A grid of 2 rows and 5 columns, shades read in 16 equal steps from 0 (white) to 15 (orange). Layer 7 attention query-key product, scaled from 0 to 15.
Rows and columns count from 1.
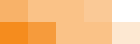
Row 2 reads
15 13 8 8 3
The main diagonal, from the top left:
10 13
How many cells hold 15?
1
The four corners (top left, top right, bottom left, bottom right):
10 0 15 3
